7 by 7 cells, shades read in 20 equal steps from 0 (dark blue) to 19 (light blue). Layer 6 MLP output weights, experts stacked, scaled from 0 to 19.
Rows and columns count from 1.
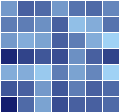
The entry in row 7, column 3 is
14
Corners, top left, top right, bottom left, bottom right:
13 11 0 8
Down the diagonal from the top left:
13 10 14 5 14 7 8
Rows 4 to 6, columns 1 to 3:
1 4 6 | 15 15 18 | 6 7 13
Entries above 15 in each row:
0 1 1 0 2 0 0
